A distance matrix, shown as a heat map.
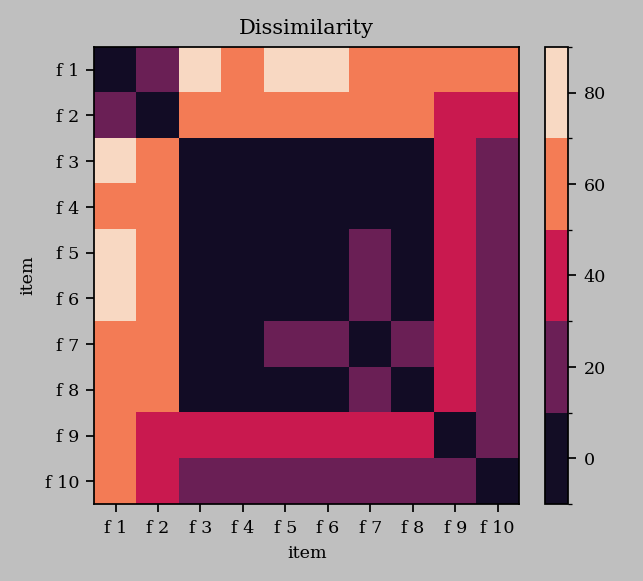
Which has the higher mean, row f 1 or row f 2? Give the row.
f 1
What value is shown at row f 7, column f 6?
20
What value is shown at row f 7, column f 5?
20
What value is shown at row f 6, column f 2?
60
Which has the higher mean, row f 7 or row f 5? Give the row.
f 7
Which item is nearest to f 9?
f 10
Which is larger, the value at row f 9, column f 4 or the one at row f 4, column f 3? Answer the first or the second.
the first
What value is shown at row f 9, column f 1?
60
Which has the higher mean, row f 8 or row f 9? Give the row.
f 9
